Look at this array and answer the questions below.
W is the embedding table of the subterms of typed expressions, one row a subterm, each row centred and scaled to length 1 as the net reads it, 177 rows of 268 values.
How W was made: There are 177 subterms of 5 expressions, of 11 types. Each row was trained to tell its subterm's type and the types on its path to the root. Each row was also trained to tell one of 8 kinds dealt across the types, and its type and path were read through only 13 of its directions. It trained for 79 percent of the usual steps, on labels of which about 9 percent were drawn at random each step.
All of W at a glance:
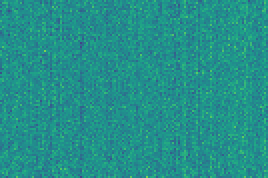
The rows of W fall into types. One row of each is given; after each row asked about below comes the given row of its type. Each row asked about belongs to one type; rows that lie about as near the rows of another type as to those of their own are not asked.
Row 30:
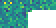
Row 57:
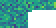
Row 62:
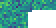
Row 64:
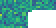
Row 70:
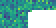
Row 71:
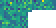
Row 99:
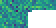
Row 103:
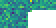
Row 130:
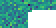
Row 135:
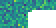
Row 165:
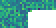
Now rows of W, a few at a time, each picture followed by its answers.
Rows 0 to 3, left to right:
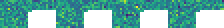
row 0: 165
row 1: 103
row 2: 71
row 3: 57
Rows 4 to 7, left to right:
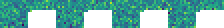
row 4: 103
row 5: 57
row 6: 71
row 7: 130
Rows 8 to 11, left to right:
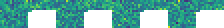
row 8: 103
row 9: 30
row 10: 99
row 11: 130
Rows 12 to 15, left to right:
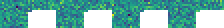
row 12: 57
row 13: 71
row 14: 130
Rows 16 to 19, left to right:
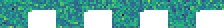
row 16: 64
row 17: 64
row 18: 62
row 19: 70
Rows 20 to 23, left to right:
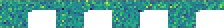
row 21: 57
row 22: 70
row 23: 130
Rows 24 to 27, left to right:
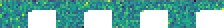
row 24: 62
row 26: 70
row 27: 99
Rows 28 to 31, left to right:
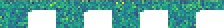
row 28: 103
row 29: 62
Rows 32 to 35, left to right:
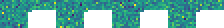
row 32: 57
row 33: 103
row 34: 130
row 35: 165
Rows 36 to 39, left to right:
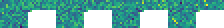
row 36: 30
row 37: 64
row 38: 30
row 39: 64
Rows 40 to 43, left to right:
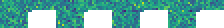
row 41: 135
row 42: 99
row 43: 99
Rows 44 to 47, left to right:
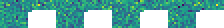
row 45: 99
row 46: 64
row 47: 99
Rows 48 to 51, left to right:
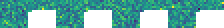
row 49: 64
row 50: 99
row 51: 103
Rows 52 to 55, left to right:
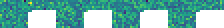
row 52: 165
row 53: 103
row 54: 165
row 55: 165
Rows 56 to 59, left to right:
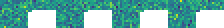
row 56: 30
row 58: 30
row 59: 135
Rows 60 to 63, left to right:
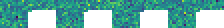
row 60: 70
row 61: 30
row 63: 135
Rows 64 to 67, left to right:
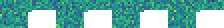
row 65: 103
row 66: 99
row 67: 64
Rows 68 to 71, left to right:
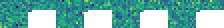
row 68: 130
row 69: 57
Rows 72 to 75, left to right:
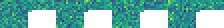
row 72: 62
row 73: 30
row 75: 62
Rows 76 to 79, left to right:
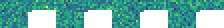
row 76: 130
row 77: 70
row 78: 165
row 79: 165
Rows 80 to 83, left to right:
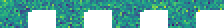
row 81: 135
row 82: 130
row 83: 64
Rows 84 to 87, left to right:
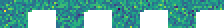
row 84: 135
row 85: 71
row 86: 130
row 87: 99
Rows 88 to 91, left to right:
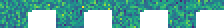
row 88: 103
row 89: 57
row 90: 64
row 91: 70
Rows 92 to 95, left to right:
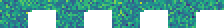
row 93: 30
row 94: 71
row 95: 62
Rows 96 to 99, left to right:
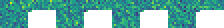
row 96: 30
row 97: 99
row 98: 99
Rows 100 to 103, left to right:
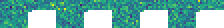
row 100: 130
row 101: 30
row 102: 165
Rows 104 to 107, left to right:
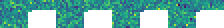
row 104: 30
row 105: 57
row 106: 70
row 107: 99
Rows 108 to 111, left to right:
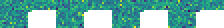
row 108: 30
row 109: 64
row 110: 130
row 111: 99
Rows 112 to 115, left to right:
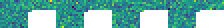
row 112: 30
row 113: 71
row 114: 165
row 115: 130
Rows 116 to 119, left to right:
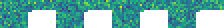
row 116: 62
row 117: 165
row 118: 71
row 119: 30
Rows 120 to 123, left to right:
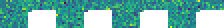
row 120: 135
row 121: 64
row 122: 30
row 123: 99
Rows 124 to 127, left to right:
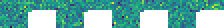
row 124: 71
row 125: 103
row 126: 135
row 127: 130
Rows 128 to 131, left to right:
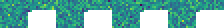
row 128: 99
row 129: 62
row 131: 165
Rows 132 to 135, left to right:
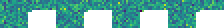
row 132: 70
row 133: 30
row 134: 64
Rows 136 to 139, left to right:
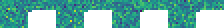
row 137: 165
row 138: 165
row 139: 135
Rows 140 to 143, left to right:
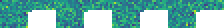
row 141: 103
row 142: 165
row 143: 30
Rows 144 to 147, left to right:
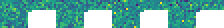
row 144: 103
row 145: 130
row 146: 57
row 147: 70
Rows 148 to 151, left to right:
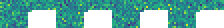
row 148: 103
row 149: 135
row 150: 130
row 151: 103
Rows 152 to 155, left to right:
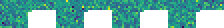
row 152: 64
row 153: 99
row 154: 64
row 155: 64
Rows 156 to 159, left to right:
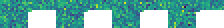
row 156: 71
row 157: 71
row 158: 165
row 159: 99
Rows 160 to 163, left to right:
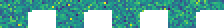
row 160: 99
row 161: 57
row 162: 135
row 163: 57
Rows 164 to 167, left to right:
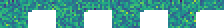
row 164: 64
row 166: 57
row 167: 64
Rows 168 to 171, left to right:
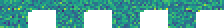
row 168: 64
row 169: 30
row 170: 165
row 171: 165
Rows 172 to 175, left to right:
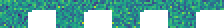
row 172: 62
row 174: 130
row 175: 165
